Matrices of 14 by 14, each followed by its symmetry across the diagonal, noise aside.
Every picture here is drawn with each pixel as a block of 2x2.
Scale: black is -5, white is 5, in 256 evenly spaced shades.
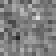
antisymmetric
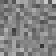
neither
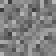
symmetric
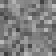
antisymmetric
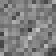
symmetric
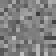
antisymmetric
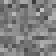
neither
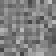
antisymmetric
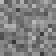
neither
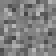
antisymmetric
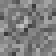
symmetric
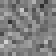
antisymmetric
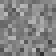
neither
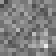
symmetric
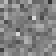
symmetric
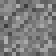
symmetric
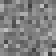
antisymmetric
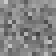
neither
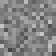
neither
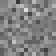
neither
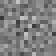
antisymmetric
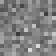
neither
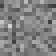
neither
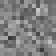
antisymmetric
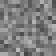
antisymmetric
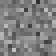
neither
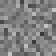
symmetric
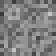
symmetric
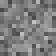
symmetric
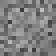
symmetric
